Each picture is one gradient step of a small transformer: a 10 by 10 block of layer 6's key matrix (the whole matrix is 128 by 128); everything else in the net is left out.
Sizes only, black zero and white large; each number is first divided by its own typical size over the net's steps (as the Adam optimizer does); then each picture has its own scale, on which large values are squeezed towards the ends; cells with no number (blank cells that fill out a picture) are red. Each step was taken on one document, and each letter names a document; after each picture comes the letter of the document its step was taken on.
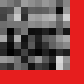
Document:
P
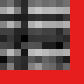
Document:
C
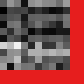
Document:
C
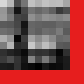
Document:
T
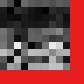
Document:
C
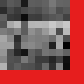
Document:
P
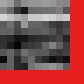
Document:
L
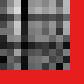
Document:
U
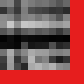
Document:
L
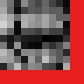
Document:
L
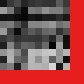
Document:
P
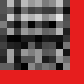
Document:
L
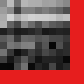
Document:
L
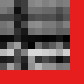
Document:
C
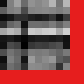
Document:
P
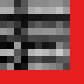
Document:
C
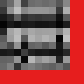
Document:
U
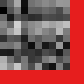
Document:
P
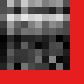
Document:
L
